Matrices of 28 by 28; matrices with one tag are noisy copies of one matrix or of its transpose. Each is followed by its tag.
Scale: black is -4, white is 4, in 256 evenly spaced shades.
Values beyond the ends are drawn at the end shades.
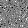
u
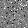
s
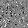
s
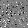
s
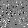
s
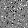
s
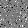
u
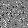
s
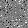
u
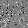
s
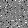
u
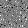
u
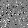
s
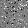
s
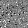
s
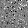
s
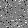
u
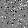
s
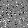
s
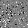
s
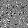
s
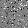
s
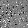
s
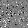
s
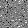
u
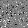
s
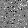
s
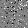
s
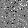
s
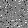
u
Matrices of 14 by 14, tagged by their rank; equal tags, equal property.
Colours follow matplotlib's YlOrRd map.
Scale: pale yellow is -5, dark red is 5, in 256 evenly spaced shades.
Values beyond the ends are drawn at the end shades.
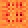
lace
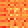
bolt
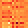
lace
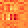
lace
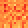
bolt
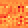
bolt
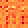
lace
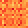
bolt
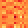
lace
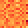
bolt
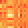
lace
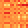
lace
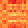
lace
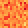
bolt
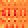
lace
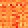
bolt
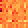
bolt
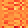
lace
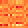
lace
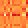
lace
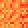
bolt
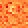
bolt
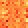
bolt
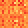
bolt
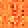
bolt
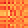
lace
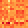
bolt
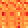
lace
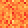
bolt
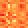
lace
